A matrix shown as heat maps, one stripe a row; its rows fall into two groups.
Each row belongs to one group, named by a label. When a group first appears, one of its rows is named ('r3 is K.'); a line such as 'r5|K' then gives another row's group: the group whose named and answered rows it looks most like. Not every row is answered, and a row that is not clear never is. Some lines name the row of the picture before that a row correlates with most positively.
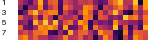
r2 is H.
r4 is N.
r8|N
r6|H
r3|H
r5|H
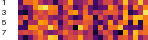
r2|H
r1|N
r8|H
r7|N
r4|N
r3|H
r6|H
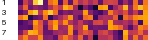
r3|H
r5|H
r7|N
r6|H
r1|H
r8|N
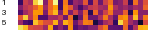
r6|N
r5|H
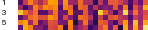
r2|H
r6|N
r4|H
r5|N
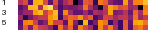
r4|H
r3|H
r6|N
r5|N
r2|H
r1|N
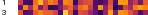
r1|H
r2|N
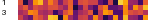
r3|N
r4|H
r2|N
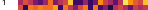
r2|H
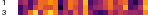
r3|H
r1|H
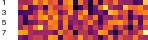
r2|N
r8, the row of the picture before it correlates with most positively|3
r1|H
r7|N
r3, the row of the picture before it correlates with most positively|2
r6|H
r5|H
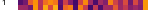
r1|H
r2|H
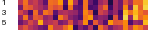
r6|N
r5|H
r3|N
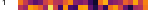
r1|N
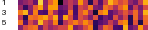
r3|N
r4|H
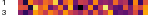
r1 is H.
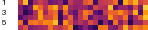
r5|H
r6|N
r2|H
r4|H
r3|H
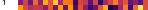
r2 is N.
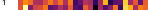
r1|N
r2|N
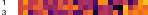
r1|N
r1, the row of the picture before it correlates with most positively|1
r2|N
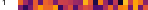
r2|H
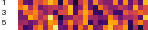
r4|H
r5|H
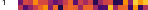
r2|H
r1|N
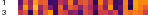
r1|N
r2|N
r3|N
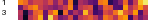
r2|N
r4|H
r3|H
